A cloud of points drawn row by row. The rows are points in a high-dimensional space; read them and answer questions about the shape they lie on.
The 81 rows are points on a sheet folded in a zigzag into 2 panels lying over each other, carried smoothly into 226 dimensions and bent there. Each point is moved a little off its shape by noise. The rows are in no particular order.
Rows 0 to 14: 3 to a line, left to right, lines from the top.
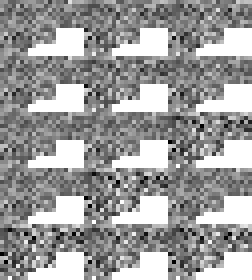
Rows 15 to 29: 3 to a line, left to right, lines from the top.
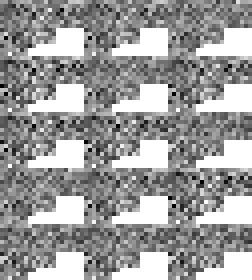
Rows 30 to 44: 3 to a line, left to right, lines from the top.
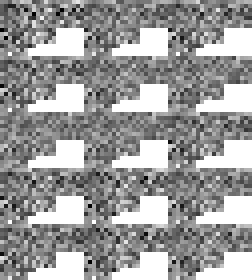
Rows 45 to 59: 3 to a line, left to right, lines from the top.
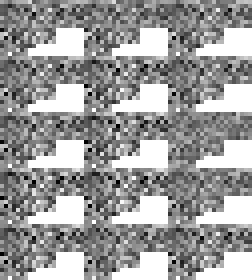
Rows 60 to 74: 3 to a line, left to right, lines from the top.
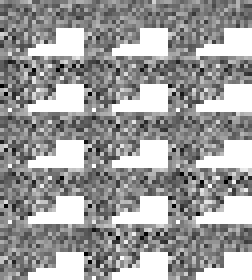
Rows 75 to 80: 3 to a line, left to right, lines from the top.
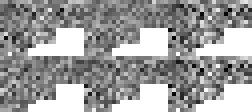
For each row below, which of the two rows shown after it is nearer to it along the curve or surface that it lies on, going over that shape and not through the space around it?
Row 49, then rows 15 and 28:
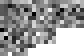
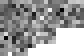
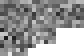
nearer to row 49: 15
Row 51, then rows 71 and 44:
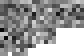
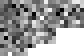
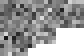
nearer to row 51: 71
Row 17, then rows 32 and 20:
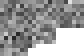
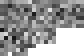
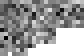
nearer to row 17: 32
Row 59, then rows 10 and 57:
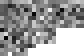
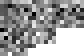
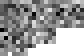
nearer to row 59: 10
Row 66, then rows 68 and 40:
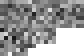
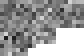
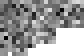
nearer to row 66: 68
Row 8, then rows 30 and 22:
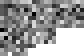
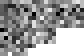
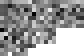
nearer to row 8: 30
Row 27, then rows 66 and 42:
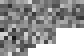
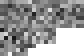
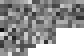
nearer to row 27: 66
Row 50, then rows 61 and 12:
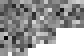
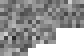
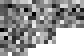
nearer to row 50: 12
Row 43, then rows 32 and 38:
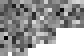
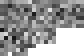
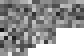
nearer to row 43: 38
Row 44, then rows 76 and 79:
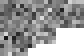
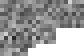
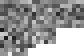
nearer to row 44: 76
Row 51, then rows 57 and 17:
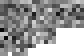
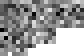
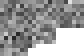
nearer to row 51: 57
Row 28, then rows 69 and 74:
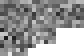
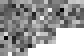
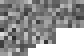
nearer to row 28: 74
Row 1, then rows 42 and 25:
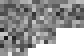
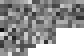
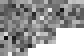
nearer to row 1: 42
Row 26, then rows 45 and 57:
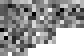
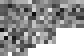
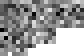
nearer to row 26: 45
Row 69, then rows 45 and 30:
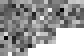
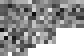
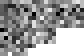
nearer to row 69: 45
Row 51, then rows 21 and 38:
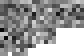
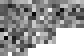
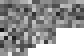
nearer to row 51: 38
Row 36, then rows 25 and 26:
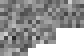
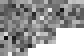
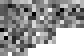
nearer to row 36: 25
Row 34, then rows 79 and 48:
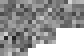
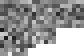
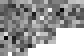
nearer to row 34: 48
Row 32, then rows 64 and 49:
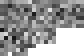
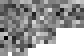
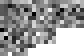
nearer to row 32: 49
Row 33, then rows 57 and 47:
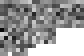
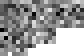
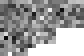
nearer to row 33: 57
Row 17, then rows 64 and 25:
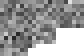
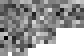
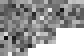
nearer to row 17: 25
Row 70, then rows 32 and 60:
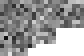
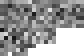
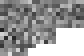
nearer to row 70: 60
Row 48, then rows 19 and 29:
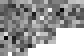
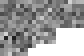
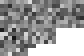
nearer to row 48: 19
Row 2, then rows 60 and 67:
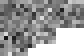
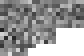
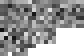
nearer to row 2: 67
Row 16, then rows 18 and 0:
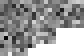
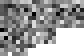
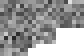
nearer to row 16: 18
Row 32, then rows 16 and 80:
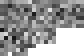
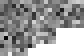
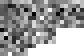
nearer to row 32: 80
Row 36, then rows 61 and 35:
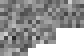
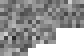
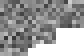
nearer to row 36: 61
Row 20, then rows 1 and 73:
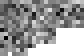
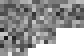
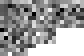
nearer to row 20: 1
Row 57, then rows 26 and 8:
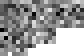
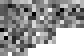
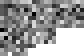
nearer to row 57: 8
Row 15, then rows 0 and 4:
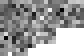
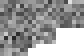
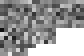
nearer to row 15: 0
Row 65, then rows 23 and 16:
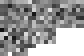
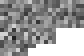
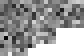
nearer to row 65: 23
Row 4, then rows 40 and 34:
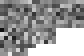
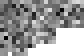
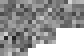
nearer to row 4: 40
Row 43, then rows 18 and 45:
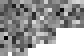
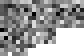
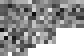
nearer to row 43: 18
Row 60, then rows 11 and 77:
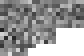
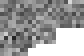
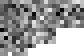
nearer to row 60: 77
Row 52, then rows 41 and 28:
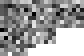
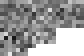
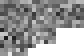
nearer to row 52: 28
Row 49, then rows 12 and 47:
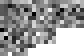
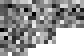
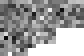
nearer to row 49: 12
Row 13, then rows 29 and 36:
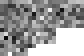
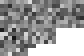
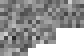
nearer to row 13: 29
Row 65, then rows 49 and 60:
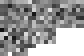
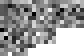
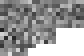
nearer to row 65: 49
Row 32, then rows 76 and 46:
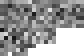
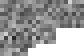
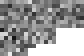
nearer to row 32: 46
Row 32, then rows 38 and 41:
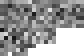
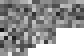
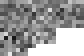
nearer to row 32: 41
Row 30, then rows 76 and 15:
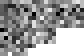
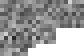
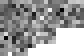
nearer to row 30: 15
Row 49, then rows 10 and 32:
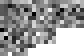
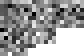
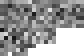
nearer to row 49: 10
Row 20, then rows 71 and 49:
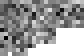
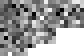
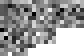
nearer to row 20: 71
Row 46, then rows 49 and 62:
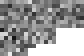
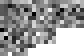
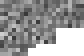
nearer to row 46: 49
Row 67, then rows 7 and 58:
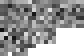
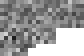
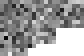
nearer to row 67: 7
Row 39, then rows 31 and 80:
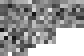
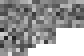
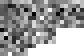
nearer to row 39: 80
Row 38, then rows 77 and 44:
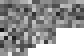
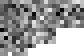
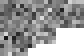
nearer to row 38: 77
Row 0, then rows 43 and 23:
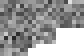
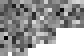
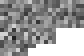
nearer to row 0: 23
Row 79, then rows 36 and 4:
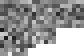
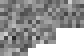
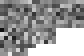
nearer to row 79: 4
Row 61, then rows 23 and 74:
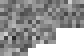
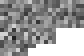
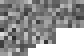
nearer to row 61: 23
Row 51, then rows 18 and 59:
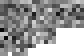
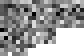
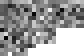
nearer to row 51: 18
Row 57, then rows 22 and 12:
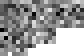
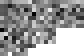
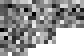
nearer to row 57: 12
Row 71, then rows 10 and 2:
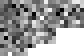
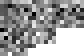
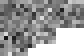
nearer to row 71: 10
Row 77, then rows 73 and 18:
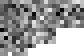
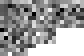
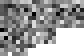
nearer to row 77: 18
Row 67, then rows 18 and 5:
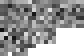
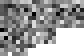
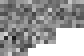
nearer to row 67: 5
